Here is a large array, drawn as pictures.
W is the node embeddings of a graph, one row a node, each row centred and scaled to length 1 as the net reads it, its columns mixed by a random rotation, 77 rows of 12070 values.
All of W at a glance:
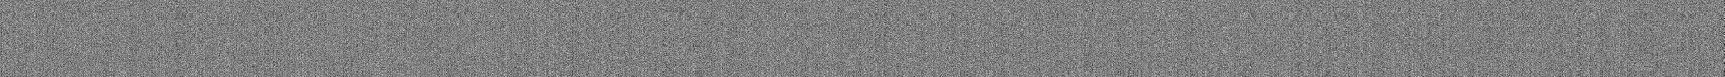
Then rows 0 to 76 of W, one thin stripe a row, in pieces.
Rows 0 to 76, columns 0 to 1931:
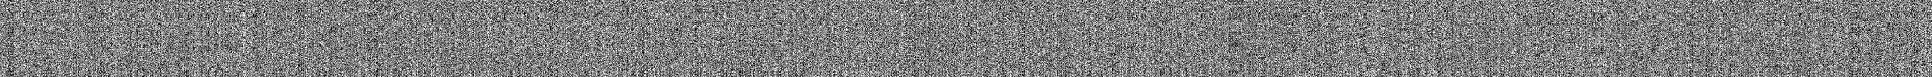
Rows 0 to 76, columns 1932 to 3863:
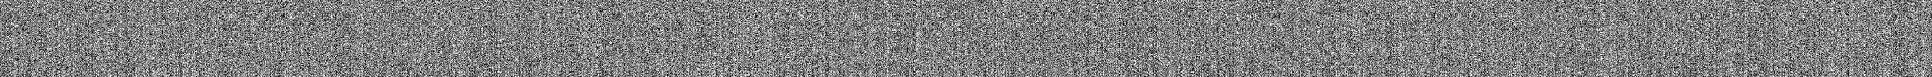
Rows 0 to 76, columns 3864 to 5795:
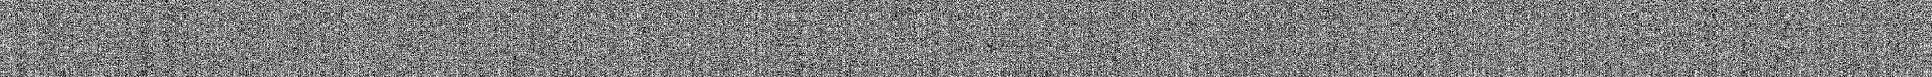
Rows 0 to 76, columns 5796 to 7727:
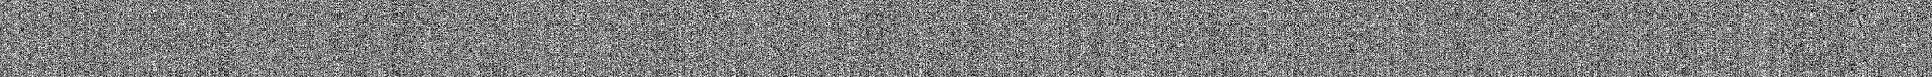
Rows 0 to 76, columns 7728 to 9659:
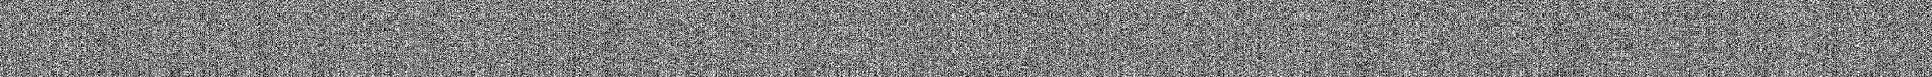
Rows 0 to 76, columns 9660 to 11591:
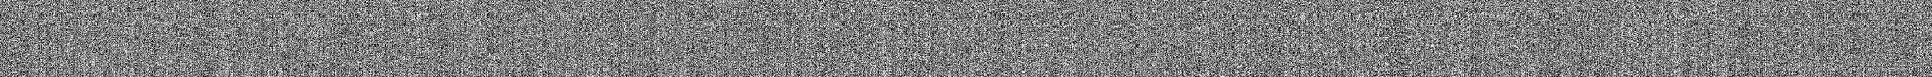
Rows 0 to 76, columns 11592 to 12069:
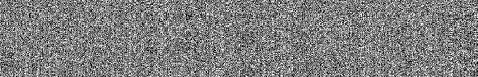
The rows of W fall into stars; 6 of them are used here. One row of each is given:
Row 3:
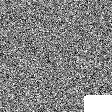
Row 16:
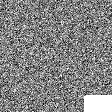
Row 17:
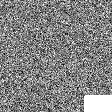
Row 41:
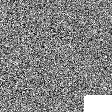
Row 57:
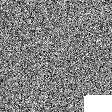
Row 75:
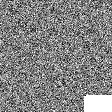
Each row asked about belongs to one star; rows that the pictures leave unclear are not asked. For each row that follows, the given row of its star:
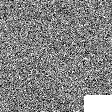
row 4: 17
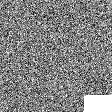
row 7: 16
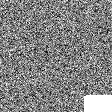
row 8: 3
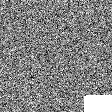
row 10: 3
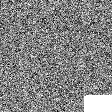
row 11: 3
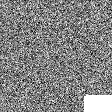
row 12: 41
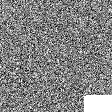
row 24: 41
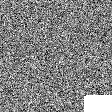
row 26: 3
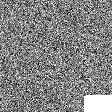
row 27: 17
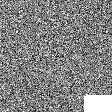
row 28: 41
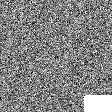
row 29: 41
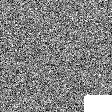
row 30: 41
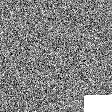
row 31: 16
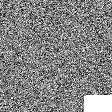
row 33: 16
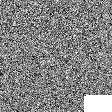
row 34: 75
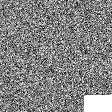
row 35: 16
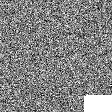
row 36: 75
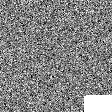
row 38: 3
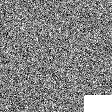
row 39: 16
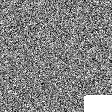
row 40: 75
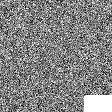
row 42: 16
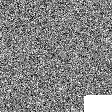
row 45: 75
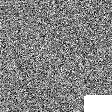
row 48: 17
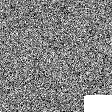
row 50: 17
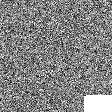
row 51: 75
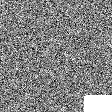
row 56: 41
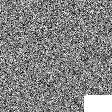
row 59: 41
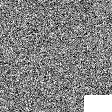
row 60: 16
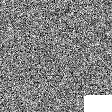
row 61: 3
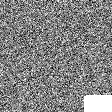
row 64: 3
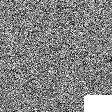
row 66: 17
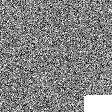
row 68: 57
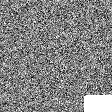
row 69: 3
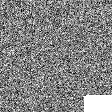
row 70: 57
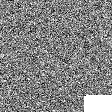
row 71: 75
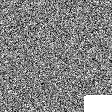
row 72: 75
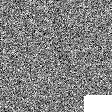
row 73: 57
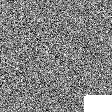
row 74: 41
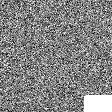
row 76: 57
